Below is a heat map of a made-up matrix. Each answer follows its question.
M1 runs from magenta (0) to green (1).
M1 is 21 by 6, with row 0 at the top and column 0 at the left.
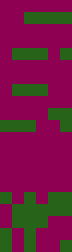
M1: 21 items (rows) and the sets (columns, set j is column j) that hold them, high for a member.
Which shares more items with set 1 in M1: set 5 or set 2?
set 2
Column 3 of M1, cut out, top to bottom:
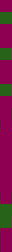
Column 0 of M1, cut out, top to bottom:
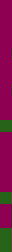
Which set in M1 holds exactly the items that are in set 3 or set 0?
2
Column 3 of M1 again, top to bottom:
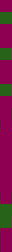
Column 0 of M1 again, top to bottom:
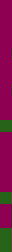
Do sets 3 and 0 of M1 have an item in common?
no
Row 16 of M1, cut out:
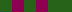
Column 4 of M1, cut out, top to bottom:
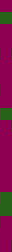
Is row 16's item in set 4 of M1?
yes
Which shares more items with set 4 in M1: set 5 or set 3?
set 5
